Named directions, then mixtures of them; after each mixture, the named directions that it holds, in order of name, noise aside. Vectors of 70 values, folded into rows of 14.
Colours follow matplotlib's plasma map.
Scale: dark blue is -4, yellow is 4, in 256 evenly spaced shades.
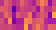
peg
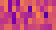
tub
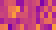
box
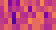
peg, tub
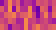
box, peg, tub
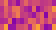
box, peg, tub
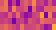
box, tub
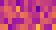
box, peg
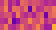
box, peg, tub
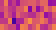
box, peg, tub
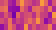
box, peg, tub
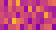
box, peg, tub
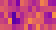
peg, tub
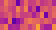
box, peg, tub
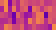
tub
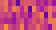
box, tub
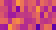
box, peg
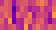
peg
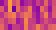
box, peg, tub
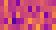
box, peg, tub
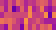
box, peg, tub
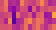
peg, tub
